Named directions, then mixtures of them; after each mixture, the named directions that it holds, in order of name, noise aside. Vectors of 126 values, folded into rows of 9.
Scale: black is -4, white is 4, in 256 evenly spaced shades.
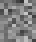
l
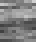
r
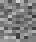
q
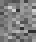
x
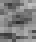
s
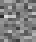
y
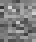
r, x, y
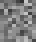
l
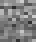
l, r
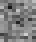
s, x, y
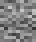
q, r, x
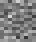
q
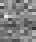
r, y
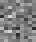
q, y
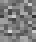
l, q, y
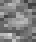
s, y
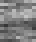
r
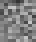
l, x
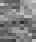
r, s, x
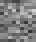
l, r, x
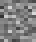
x, y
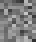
l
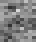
r, s, x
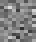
q, x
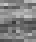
r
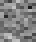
q, s, y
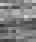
r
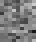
s, x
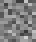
l, y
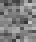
l, s, x
